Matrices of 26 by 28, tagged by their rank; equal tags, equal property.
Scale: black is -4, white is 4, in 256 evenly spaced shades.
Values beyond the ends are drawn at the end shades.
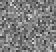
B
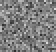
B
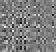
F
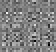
F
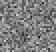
B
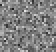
B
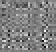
F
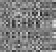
F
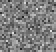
B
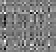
F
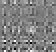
F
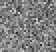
B
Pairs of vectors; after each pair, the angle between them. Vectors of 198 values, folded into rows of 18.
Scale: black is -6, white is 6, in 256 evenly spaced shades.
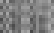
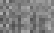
nearly parallel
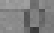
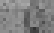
nearly parallel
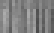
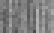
nearly opposite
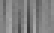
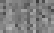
partly aligned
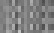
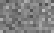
orthogonal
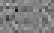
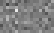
nearly opposite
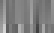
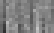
nearly opposite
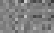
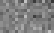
nearly parallel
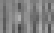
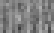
nearly parallel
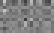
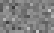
orthogonal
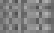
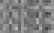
nearly opposite
